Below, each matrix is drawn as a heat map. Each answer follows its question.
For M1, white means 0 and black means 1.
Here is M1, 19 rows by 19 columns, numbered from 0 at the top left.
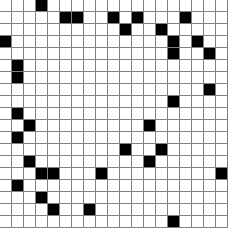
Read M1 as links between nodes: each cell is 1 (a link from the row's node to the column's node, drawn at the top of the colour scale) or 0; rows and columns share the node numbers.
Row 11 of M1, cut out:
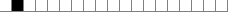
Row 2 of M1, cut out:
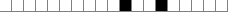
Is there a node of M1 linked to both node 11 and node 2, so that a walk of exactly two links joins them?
no
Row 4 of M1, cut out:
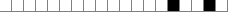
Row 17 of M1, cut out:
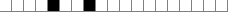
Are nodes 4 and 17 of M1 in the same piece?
yes
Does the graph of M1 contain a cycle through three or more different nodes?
yes
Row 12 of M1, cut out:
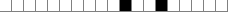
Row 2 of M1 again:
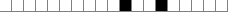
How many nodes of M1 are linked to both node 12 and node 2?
2
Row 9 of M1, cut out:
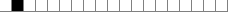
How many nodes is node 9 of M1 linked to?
1
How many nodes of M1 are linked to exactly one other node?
10
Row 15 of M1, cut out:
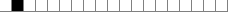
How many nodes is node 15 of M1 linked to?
1
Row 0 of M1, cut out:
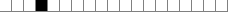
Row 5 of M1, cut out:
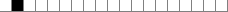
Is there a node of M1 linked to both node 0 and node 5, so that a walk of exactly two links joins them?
no
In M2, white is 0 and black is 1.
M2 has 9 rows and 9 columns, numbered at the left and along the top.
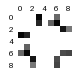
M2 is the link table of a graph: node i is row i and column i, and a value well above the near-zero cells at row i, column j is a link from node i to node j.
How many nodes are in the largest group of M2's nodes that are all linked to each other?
2
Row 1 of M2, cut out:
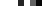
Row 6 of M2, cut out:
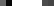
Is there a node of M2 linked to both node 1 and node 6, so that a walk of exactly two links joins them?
no
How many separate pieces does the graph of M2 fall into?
2
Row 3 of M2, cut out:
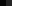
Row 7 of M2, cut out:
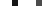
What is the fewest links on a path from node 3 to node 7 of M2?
3
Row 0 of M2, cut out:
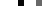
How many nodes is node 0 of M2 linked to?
2
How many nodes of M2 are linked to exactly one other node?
1
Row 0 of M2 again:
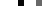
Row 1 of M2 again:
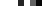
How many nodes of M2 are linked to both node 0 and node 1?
2
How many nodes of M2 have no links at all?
1
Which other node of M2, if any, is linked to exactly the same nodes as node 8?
node 7
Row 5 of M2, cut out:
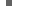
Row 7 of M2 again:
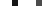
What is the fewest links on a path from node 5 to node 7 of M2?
3
